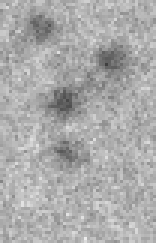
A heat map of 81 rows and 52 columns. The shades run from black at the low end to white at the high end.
Grain: blotchy. Mirror symmetry: none. Dips: four. Average level on the scale: 70%. Ninth with the lowest average: centre.
